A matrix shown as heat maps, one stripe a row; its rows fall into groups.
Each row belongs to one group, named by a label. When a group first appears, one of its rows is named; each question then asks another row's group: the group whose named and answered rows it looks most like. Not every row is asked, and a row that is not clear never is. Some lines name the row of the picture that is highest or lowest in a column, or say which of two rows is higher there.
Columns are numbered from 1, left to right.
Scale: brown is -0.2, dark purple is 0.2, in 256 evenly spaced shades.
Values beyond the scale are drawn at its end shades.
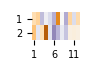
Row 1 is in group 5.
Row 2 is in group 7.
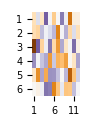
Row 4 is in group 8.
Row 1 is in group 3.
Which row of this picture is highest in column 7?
5
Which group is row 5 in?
7
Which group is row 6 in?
3
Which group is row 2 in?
5
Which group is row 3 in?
3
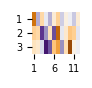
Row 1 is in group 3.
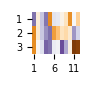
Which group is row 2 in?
3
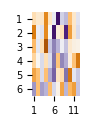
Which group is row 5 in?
7
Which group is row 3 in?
7
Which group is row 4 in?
5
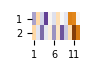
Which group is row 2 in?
5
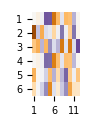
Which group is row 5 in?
5
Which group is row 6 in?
5
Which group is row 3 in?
7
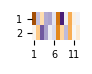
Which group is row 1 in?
3
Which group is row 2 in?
5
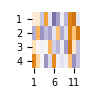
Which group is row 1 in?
7
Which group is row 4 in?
3
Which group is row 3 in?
7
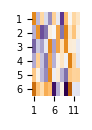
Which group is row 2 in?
8
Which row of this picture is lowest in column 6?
1
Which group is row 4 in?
8
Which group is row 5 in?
5
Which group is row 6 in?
7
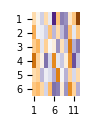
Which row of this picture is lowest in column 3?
6
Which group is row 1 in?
5
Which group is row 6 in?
7
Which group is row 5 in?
5
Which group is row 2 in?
5
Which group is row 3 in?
7
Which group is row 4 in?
3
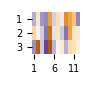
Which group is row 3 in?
8
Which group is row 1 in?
8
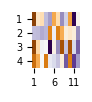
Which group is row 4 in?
7
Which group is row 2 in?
8
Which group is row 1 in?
3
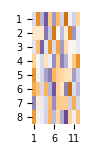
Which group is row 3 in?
8
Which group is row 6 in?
7
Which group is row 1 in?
8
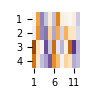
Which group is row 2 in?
8
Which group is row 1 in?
8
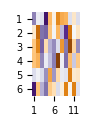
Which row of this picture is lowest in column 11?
6
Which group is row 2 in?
5
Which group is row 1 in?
8
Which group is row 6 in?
8
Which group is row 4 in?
5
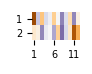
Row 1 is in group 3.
